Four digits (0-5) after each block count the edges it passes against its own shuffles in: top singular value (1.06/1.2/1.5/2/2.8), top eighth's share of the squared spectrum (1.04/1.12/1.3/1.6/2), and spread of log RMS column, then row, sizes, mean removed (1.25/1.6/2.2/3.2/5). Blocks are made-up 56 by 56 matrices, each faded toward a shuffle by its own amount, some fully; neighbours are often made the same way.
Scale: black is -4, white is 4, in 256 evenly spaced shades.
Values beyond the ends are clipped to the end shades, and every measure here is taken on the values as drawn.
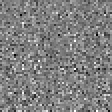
1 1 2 2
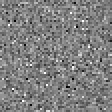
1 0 0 0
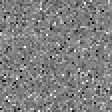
0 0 0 0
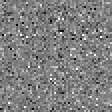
3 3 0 1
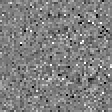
2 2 1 1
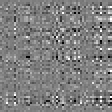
4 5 3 3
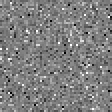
2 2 0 0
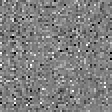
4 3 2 2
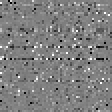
4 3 1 2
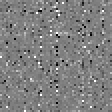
2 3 2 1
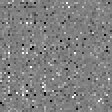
2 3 1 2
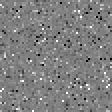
0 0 0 0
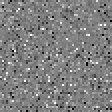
0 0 0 0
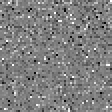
0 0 0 1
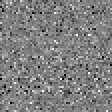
0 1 0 2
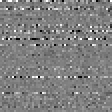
2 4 0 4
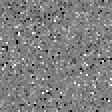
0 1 0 0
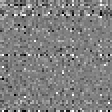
4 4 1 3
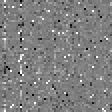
3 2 1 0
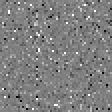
2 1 0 0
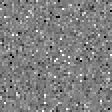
0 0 0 0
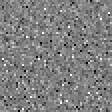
0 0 0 0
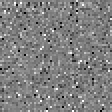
3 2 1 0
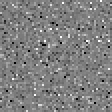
1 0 0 0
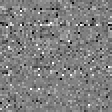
3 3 1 2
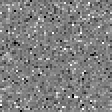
2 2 0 1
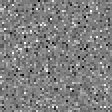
2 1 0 0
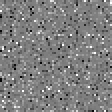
0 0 0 0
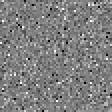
0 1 0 0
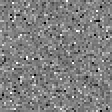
0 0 0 0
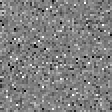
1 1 0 0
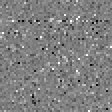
2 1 0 1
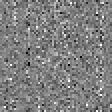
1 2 3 0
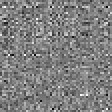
4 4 2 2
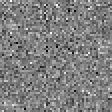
3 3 1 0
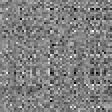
4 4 2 2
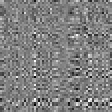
5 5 3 3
